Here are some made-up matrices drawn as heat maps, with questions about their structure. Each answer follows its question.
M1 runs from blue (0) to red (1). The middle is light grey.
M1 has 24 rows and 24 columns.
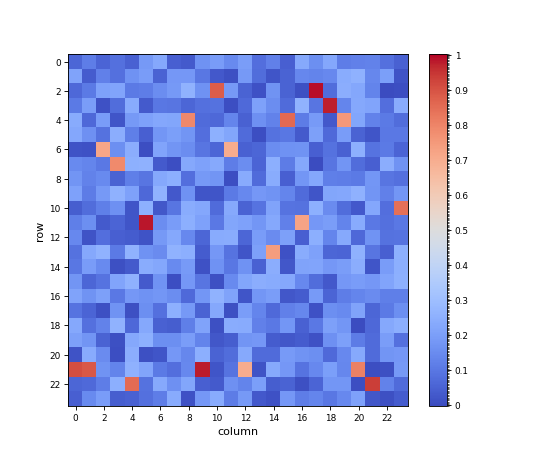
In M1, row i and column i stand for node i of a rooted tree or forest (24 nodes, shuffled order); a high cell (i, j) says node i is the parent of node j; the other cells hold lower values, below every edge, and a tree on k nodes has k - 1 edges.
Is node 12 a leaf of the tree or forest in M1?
yes
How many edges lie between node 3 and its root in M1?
1
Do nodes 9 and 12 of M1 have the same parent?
yes
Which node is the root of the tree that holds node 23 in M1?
6
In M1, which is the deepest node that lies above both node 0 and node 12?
21
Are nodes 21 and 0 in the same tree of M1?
yes
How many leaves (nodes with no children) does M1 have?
14
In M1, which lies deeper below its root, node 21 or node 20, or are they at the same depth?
node 20
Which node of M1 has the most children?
21
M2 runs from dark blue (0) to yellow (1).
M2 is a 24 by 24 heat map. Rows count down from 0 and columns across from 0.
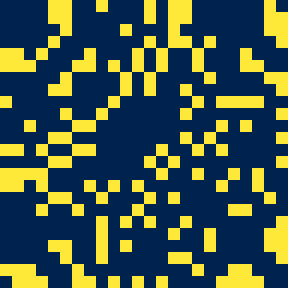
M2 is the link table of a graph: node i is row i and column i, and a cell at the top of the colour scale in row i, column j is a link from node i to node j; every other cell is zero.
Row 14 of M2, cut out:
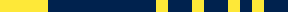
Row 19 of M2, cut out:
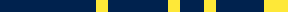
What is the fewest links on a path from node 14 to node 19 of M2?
1
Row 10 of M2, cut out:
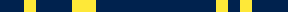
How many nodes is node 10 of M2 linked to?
5
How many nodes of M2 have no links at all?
0
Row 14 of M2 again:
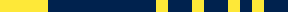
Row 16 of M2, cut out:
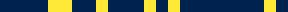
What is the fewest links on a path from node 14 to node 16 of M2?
1
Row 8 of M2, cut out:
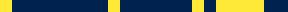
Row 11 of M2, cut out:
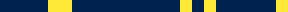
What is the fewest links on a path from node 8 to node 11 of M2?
3
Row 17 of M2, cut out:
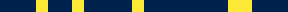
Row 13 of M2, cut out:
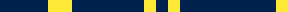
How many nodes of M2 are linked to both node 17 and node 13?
0
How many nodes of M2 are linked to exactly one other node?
0
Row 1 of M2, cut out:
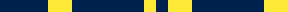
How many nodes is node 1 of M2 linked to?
7
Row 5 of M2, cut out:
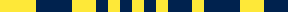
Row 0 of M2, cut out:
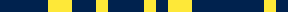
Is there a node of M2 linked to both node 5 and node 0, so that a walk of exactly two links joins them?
no
